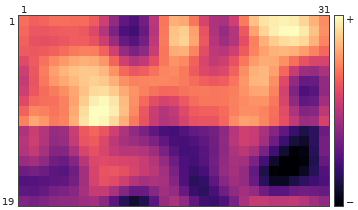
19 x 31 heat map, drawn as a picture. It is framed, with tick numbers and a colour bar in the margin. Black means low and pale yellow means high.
A horizontal seam about 60% of the way down splits the table, and the top part is higher. No lone cell stands out from its neighbours. The ninth with the lowest average is the bottom right. The texture is blotchy.
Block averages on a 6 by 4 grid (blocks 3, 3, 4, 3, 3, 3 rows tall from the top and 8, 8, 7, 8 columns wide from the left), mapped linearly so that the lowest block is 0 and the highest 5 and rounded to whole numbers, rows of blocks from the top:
3 2 3 5 | 4 3 3 4 | 4 4 4 3 | 3 2 2 2 | 2 2 1 0 | 1 2 1 1
